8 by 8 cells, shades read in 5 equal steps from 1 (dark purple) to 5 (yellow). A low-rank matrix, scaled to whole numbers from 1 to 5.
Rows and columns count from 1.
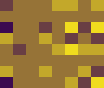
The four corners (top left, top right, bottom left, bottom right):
2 4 1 5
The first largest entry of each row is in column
5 1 6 1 6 1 1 8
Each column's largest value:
4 3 3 4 4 5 4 5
